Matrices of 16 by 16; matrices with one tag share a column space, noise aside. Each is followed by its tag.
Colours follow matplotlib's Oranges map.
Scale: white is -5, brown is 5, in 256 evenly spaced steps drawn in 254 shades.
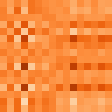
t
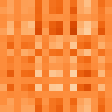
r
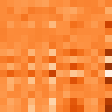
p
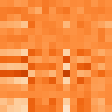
p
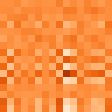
p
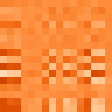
p
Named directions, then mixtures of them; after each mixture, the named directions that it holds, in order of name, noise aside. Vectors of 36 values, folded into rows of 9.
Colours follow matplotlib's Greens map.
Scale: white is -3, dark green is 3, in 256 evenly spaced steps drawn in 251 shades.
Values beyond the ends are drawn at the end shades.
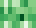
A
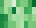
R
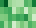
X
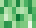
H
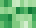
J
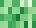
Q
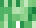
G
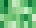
Q, X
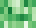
A, X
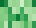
Q, X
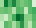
H, R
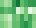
J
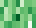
H, Q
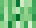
G, H, Q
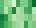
R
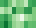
A, J, R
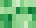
J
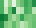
A, R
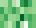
A, G, Q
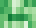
A, X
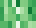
G, H, R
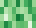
H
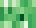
A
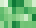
X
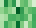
G, J, R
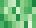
H, Q, R
